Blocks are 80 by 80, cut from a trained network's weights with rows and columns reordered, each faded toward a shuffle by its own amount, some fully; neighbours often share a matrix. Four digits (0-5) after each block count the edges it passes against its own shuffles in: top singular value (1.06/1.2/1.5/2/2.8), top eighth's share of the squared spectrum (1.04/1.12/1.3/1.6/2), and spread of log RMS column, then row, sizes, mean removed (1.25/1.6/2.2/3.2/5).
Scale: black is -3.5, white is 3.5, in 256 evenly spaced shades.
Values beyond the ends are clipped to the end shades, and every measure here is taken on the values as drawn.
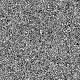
0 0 0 0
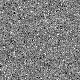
0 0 0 0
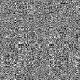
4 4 2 3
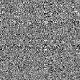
3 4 2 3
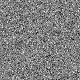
0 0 0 0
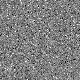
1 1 0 0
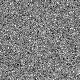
0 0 0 0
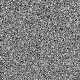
2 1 0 0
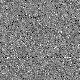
2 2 0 1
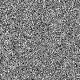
2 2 0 0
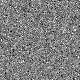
1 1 0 0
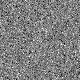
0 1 0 0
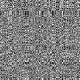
4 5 3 2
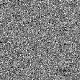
2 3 1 1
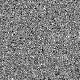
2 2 1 0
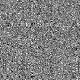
3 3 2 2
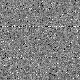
3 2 0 1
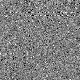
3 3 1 2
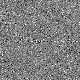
2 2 0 1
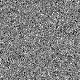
2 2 1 0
